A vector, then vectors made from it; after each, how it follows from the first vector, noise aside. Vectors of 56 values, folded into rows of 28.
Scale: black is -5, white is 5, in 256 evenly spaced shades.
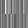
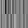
negated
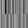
negated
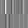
partly zeroed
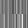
reversed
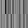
negated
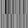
negated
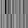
negated
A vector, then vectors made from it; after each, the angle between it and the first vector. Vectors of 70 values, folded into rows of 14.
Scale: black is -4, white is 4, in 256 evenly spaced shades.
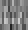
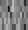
partly aligned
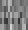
nearly opposite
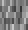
partly opposed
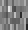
partly opposed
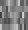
partly opposed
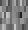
orthogonal
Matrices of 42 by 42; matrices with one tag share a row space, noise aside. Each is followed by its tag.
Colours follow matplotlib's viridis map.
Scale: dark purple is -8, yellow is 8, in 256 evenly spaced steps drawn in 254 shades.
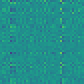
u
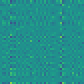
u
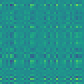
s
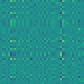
u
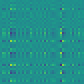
u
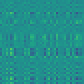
s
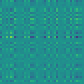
s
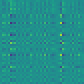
u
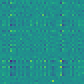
u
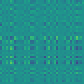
s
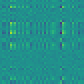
u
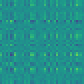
s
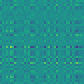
s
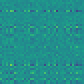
s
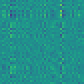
u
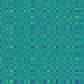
s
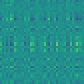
s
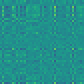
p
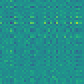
s
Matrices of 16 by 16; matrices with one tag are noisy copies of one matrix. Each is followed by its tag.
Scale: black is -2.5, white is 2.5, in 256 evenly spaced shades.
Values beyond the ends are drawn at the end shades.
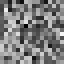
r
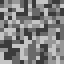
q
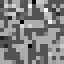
q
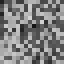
r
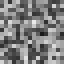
q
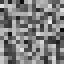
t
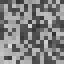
r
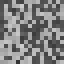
r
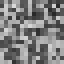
q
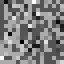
r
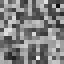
q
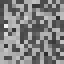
r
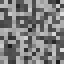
t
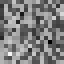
r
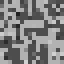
q
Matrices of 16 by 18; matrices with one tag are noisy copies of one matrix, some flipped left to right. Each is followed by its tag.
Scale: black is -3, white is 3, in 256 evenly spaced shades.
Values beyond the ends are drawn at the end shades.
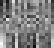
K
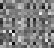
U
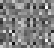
U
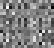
U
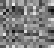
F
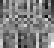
K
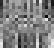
K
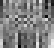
K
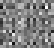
U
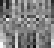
K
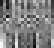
K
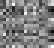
F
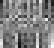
K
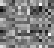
F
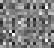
U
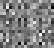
U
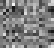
F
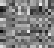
F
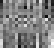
K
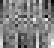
K
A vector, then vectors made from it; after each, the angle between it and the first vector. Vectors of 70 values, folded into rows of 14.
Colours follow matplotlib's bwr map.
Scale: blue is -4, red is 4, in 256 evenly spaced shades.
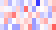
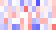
nearly parallel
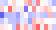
partly opposed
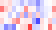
partly aligned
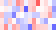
nearly opposite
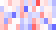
nearly opposite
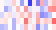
partly aligned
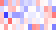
partly opposed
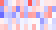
partly opposed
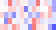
nearly opposite
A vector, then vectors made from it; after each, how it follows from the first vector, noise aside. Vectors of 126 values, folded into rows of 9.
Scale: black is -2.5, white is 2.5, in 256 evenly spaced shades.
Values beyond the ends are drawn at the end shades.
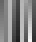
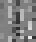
partly zeroed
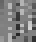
partly zeroed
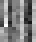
wrapped around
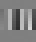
partly zeroed
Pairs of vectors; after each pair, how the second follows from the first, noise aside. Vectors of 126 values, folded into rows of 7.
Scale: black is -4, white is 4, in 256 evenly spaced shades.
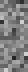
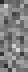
shuffled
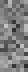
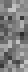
shuffled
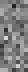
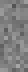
shrunk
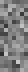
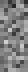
shuffled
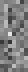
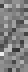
shuffled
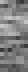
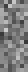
shuffled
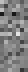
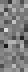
shuffled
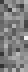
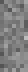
shrunk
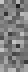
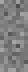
shrunk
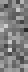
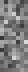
shuffled
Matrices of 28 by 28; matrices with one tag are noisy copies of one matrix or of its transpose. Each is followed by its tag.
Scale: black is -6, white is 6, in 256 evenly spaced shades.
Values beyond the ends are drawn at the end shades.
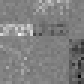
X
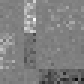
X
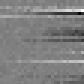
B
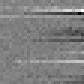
B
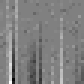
B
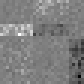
X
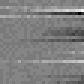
B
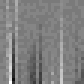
B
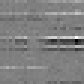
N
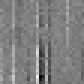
N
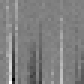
B
